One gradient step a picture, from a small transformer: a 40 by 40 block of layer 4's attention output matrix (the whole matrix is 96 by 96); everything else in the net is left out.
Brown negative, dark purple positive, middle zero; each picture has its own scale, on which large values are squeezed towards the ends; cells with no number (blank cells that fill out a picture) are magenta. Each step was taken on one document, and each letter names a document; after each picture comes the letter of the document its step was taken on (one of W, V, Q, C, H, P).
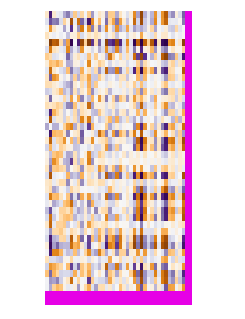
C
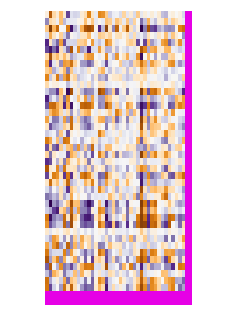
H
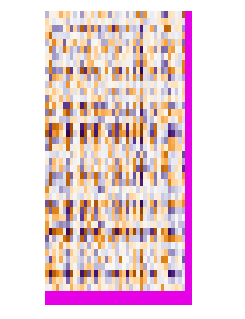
C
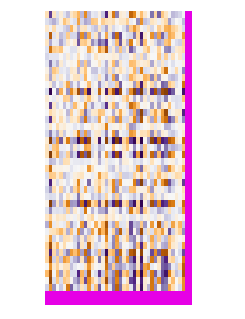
C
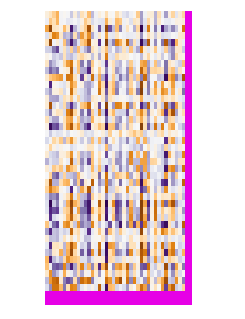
H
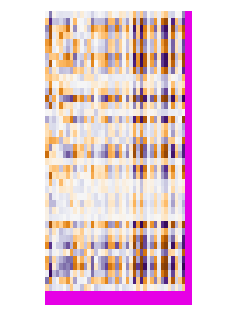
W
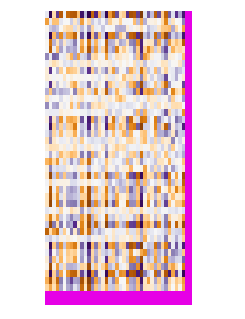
C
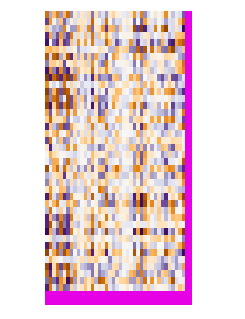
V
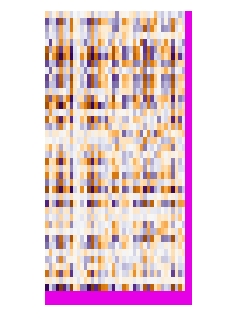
V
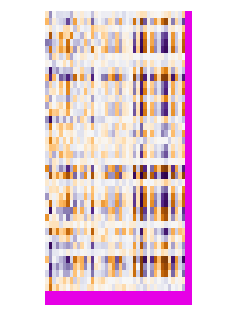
W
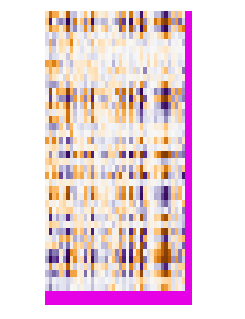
W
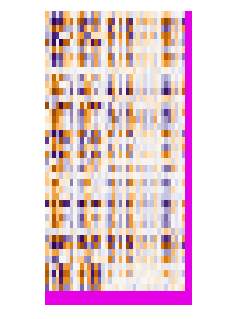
V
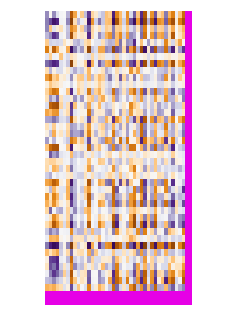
V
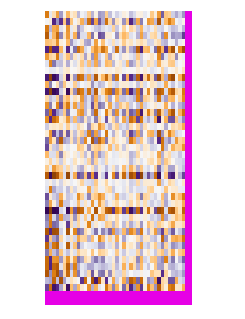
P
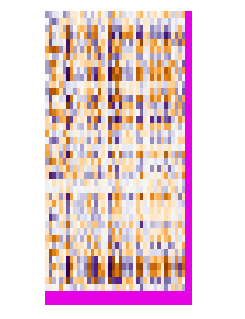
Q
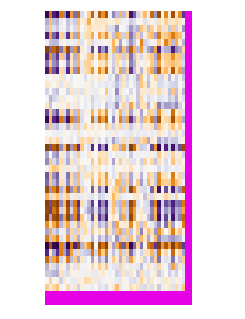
V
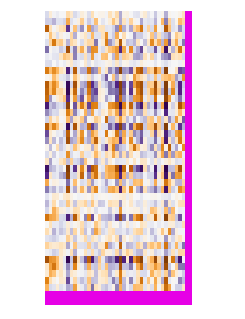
W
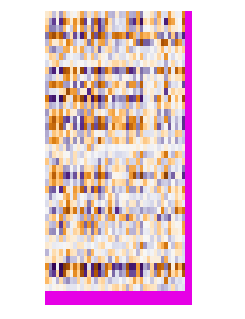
P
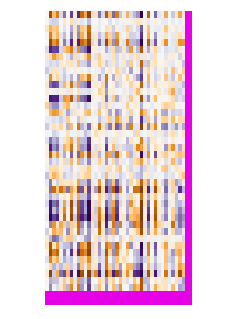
H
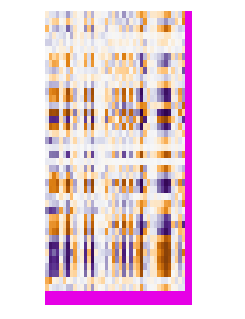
W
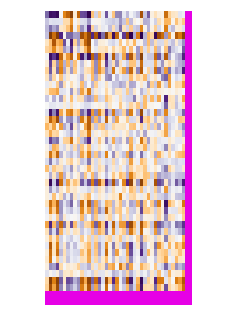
H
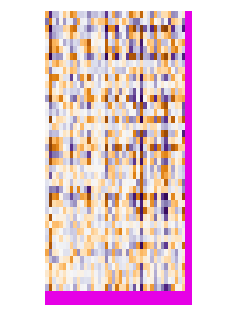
C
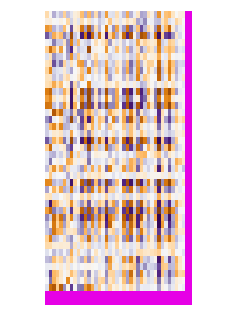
P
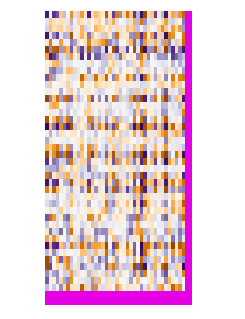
V
